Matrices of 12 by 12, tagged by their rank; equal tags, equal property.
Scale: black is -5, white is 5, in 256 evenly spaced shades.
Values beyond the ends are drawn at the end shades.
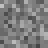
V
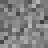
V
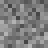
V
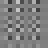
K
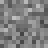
V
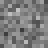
V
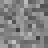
V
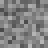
V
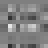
K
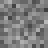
V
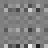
K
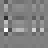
K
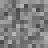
V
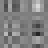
K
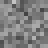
V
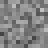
V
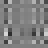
K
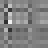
K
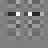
K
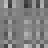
K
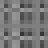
K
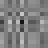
K
